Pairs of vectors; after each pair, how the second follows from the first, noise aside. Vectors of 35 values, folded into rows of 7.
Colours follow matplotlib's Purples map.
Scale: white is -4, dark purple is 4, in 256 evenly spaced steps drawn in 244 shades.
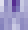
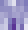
reversed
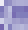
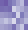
wrapped around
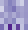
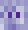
wrapped around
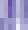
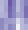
copied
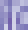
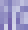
copied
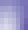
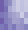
reversed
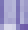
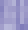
shrunk
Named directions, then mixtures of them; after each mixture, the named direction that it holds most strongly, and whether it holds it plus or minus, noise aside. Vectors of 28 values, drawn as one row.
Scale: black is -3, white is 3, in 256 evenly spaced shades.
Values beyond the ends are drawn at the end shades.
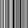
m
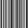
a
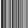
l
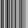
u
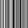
m, plus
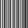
u, minus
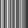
u, minus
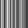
u, minus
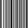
a, plus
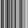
u, plus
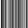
l, plus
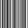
a, minus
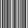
a, minus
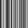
l, minus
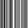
m, minus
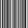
a, minus
